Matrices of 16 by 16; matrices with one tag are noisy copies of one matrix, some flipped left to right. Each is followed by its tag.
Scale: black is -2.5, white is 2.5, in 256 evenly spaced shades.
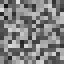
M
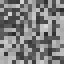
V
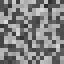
M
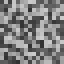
M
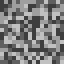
M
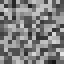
M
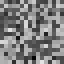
V
